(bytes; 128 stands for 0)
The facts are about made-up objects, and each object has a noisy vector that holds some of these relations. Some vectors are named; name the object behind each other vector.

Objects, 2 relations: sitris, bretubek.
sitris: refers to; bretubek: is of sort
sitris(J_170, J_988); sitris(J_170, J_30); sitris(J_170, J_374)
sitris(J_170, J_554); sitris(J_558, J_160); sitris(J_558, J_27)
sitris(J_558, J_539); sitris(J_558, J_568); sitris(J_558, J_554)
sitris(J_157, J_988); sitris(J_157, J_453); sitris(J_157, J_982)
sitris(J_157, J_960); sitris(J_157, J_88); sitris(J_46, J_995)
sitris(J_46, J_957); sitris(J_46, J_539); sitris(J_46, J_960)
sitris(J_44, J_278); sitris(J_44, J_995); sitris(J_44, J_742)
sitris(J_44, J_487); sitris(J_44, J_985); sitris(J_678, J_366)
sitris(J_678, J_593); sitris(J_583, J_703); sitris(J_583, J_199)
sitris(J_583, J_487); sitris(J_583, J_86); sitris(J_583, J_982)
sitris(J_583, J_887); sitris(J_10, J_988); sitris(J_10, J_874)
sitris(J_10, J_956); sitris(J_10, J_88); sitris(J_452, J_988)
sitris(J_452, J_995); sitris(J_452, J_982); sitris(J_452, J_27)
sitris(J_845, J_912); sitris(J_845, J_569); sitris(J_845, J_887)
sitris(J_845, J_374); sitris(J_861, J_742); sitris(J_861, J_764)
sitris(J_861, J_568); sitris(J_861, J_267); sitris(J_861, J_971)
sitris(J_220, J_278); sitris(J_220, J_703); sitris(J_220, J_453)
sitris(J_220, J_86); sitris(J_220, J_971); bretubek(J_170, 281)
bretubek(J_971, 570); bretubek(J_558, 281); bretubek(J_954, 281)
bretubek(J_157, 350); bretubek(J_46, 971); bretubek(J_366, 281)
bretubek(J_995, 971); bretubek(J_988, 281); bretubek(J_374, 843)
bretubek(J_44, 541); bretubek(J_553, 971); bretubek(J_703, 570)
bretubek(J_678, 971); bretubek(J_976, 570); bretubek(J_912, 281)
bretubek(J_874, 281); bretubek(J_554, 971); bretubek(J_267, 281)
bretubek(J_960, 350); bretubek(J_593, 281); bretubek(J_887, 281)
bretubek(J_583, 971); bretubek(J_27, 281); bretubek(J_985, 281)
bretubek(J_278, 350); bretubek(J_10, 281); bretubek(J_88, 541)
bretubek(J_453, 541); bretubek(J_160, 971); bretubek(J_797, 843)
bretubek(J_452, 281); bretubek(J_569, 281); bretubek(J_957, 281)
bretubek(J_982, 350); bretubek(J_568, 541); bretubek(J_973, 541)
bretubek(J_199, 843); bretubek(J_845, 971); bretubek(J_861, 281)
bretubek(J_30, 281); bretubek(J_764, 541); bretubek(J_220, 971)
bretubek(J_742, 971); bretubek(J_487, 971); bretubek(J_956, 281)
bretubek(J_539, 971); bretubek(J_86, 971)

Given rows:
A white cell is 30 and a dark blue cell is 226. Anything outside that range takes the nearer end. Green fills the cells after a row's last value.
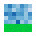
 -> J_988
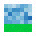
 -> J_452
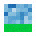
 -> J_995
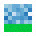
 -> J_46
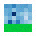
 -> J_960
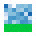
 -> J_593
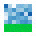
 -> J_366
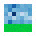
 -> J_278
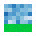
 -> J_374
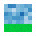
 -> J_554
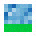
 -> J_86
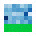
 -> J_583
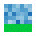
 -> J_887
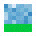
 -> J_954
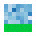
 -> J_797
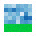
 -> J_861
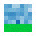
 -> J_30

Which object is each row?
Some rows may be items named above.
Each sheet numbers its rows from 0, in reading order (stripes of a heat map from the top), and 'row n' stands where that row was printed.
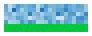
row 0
J_797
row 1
J_797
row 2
J_267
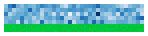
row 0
J_742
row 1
J_568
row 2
J_44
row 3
J_982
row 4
J_558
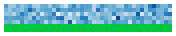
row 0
J_553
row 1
J_46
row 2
J_44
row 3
J_797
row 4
J_220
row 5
J_703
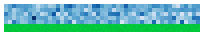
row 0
J_453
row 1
J_845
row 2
J_971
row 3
J_703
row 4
J_199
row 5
J_764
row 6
J_44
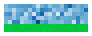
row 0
J_88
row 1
J_157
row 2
J_742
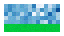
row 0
J_985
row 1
J_678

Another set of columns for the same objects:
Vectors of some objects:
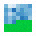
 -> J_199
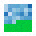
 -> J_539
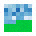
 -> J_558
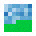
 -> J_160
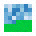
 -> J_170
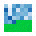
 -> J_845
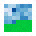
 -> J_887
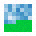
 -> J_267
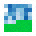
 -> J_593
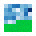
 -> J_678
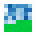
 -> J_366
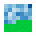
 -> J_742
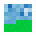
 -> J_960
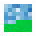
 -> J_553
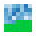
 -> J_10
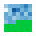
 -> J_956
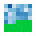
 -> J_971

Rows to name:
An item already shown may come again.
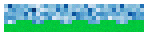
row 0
J_976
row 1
J_220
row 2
J_764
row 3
J_46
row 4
J_568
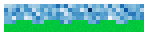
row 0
J_452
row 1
J_554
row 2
J_703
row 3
J_157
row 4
J_88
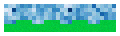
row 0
J_887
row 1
J_954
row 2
J_374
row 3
J_453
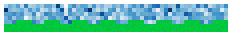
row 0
J_157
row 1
J_742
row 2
J_845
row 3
J_44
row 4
J_985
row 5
J_678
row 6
J_568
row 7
J_703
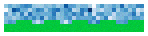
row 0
J_988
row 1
J_797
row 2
J_973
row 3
J_583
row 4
J_982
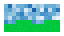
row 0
J_278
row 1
J_861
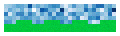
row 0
J_995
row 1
J_988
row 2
J_220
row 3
J_678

